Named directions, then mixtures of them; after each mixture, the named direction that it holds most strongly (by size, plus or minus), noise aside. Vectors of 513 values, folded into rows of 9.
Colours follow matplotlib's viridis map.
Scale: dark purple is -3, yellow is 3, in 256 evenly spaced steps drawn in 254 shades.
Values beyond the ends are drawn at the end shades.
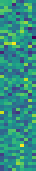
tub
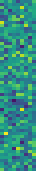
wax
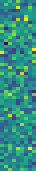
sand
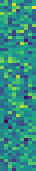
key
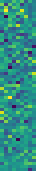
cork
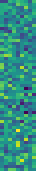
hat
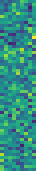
tub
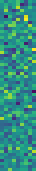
sand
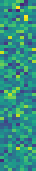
sand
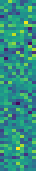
tub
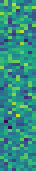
key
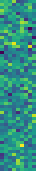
tub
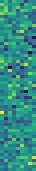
key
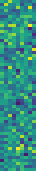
sand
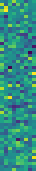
cork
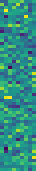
cork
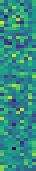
wax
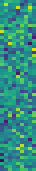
sand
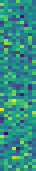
wax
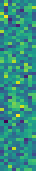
key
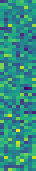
hat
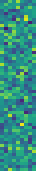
sand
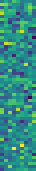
tub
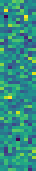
cork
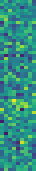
wax
